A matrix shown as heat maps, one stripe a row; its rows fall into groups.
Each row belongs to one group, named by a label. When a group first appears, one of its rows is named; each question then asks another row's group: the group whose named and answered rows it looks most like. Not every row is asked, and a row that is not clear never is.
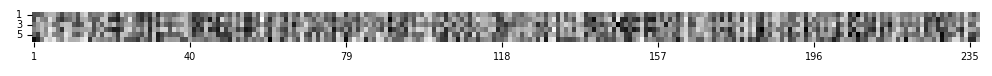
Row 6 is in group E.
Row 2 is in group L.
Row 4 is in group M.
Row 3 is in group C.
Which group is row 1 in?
L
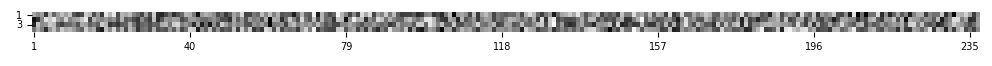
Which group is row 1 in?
C
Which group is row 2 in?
E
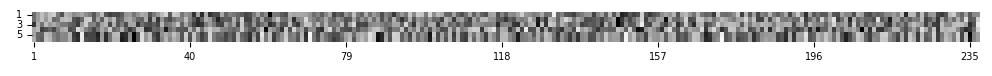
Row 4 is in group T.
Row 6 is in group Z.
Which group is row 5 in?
Z
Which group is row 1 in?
M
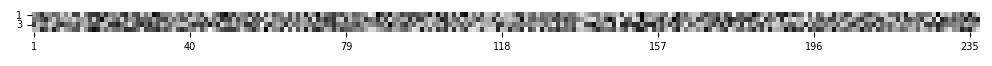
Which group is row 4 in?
T
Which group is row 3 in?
L
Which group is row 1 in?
Z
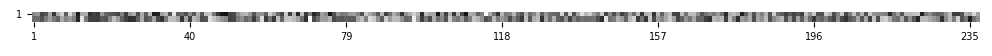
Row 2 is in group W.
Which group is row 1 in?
T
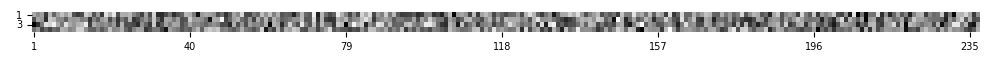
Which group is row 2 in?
E
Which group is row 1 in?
C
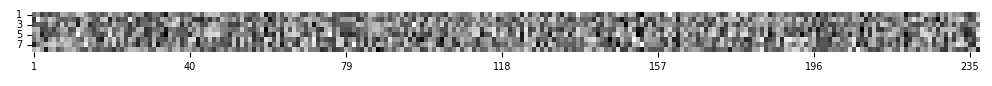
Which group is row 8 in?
M
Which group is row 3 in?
W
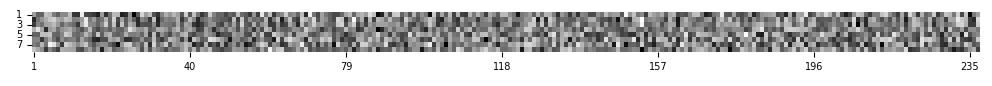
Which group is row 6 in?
W
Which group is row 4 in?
M
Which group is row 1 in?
Z
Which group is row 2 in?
E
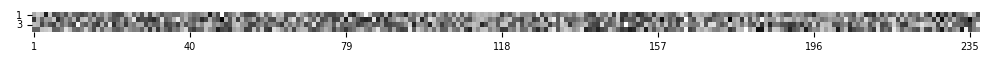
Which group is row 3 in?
T
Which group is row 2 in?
L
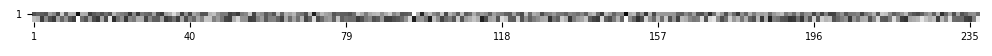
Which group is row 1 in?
W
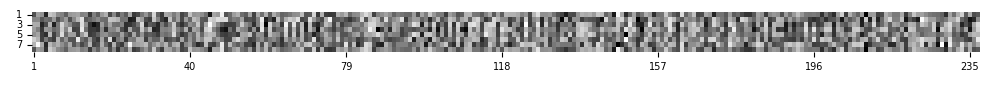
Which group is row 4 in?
Z
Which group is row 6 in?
T
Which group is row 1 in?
E
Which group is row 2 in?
W
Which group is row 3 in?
T
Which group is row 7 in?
M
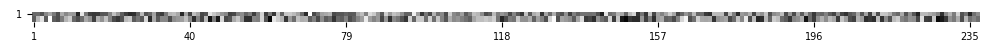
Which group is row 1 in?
W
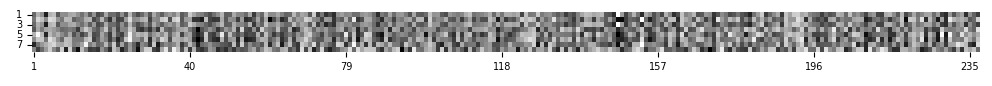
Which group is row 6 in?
M
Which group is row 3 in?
E
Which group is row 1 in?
E
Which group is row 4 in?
L
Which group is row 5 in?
M
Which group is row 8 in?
Z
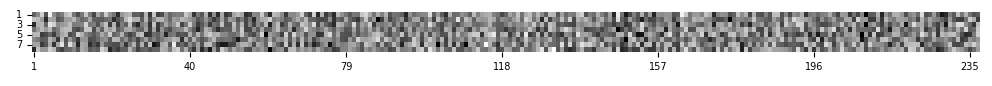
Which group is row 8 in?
L
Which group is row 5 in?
T
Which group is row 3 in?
E
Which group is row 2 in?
M
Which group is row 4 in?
C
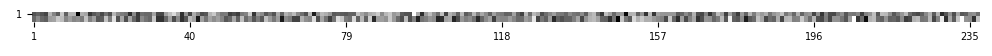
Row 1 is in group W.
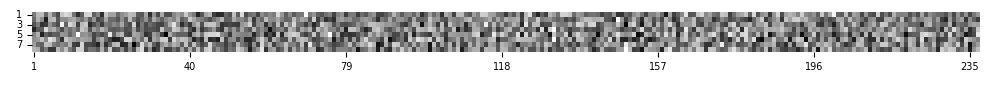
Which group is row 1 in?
C
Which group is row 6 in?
M
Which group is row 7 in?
Z
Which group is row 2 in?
E
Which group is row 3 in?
W
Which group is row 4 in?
L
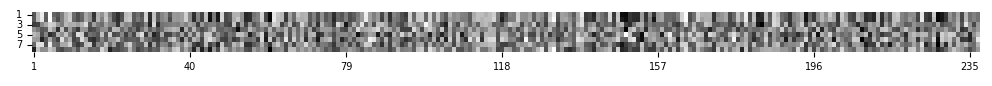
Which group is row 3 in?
E
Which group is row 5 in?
T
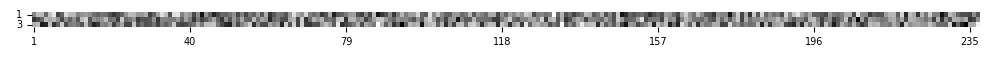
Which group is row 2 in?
L
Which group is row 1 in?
M
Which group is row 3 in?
T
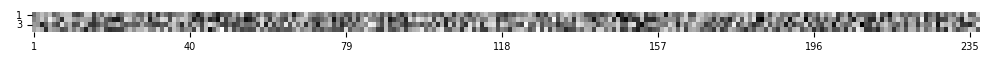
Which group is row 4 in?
M
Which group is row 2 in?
M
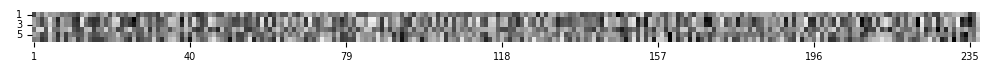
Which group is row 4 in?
C
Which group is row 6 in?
W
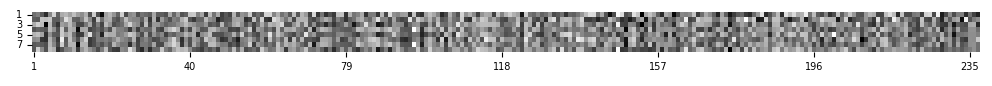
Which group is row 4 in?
W
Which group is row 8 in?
L
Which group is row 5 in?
C
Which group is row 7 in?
W
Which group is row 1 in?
E
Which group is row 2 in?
C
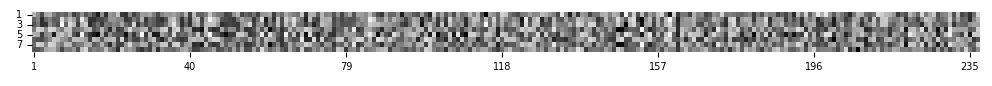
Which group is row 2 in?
W
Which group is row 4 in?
M
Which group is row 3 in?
W
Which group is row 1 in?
Z
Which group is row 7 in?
M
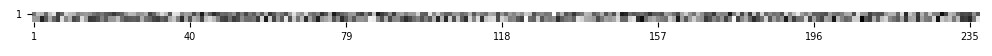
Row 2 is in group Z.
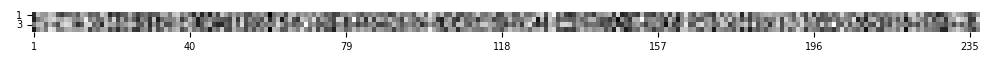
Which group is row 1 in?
L
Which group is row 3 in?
C
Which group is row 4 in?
E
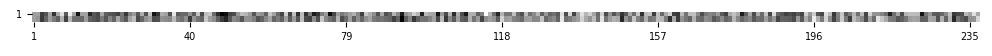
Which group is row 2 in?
Z
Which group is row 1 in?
T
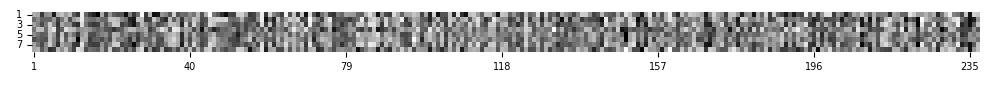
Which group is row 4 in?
M
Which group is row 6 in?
W
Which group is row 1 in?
T
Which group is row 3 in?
Z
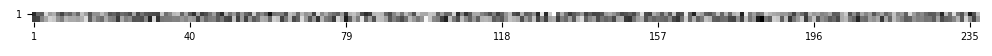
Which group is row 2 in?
E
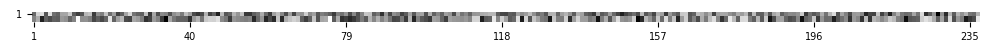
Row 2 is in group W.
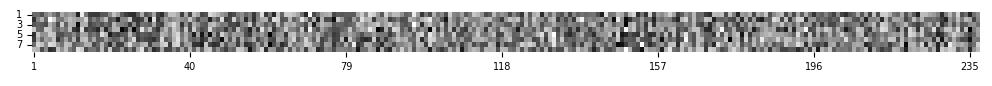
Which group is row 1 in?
W
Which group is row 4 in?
Z
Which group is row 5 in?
L
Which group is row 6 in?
L
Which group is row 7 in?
M
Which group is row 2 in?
E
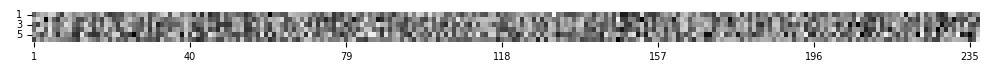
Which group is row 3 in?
C
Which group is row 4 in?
C
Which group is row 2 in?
C
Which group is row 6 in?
L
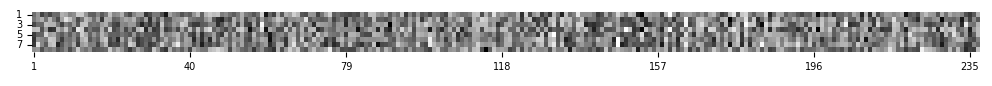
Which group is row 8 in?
W
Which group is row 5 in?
L
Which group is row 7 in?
L
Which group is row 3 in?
L
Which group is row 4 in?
T
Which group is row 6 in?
L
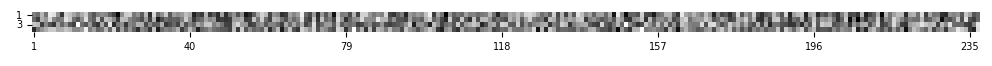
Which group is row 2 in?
C
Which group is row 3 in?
T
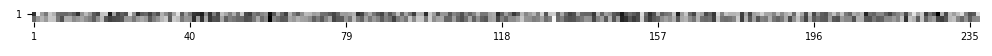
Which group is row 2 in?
M
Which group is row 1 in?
L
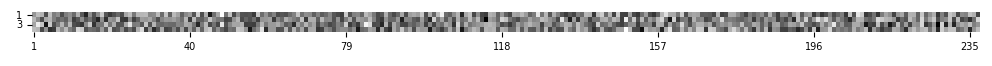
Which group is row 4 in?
T
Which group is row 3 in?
C
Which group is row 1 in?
M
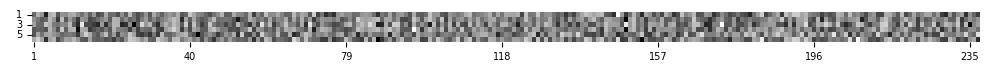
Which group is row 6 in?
M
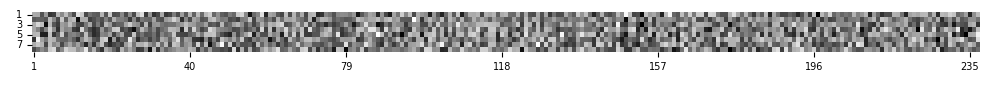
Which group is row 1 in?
T
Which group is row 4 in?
Z
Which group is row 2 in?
W
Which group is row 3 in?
C
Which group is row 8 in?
E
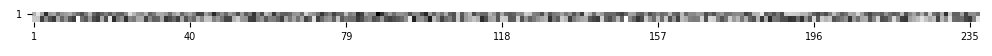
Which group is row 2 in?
T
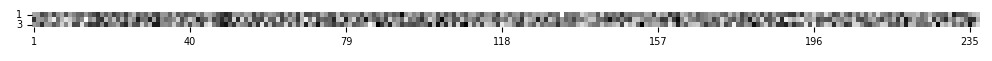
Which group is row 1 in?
T
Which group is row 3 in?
Z
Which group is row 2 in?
E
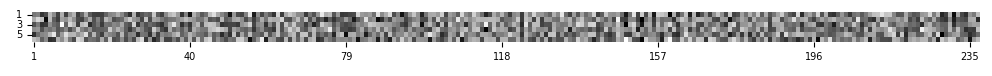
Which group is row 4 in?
W
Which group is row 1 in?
W
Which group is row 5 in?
E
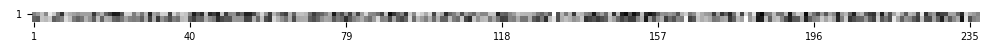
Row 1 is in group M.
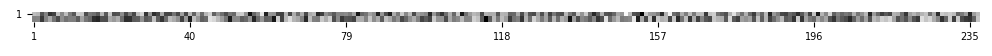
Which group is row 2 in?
W
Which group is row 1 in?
T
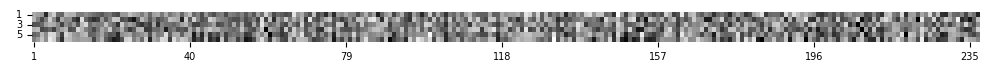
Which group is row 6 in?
M
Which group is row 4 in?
T
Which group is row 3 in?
L
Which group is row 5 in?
M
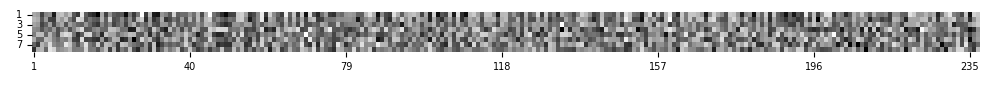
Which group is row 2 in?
T
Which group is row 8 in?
E
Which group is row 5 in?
C
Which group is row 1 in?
T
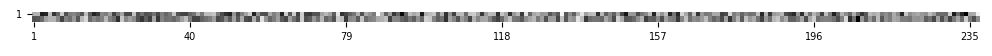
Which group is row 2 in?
L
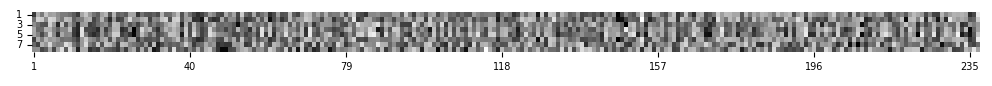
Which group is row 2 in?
M
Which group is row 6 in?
L
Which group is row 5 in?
Z
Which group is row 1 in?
L
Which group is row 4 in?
Z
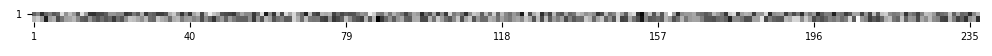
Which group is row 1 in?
W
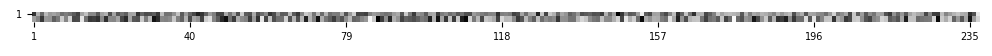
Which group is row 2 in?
Z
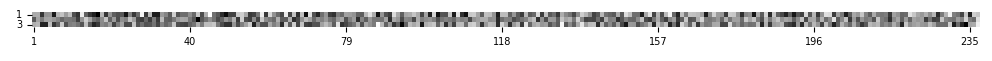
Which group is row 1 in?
T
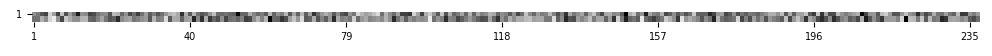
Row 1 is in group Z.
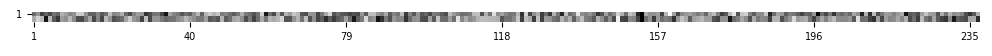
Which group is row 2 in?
C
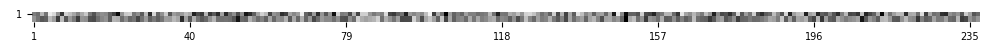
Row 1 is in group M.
